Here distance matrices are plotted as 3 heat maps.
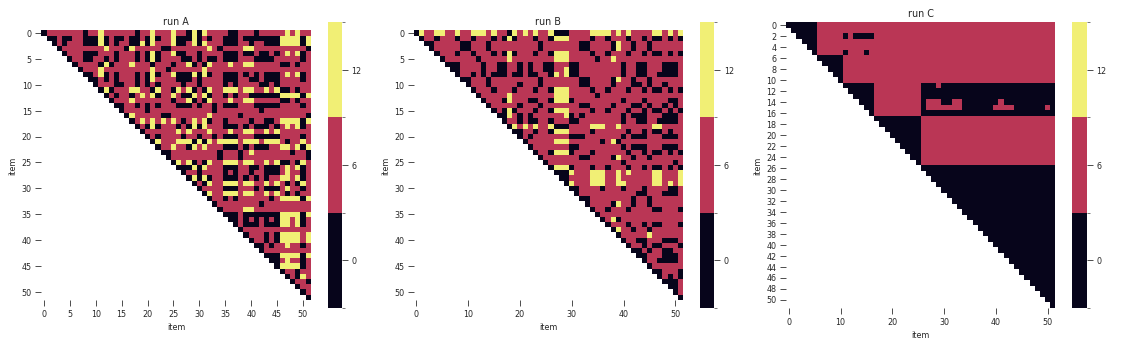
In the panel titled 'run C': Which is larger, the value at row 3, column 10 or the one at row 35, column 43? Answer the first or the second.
the first
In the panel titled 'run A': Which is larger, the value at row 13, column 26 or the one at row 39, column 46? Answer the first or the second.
the second
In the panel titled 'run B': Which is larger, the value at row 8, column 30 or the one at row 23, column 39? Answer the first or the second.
the second
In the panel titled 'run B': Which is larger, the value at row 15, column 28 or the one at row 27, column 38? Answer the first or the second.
the first
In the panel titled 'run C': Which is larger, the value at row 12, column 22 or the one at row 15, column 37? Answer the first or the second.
the first
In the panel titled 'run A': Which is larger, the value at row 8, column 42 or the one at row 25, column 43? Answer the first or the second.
the second
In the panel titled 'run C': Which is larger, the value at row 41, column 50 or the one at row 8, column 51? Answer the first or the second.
the second
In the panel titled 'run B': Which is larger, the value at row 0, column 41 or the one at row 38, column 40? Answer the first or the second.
the first
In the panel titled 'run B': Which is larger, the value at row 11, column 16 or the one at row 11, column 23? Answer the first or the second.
the first
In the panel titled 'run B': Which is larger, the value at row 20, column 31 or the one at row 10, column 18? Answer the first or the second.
the second
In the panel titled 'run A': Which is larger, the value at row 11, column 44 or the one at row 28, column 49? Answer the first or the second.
the second
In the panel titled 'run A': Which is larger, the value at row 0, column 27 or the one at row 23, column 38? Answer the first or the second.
the first
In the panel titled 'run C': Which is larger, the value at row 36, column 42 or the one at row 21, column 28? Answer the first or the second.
the second
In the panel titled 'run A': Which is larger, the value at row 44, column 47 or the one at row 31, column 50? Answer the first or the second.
the first
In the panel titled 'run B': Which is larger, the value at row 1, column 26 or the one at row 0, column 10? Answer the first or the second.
the second
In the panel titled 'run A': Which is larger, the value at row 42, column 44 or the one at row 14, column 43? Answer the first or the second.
the first
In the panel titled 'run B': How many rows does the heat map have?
52
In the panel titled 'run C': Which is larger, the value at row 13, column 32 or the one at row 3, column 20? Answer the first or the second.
the second
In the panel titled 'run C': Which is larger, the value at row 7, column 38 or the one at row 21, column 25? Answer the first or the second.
the first
